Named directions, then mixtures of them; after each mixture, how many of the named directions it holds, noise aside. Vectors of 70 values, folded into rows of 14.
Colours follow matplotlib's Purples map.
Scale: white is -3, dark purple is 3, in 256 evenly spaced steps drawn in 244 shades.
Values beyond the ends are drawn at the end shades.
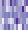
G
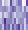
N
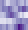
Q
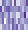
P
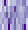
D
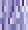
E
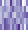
one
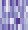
two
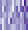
one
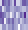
three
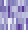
two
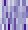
one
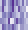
two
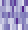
one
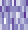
one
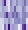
two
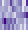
two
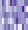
one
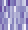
one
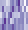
two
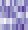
three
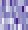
one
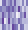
two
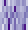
one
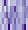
one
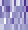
three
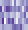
two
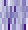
one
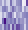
one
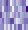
three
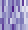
one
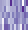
three
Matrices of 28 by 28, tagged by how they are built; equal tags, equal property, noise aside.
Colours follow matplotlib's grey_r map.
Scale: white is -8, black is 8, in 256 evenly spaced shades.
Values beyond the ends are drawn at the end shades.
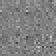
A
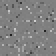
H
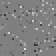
H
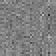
A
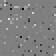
H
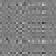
A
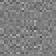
A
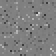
H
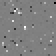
H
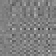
A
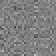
A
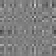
A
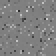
H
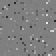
H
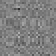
A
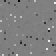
H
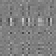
A
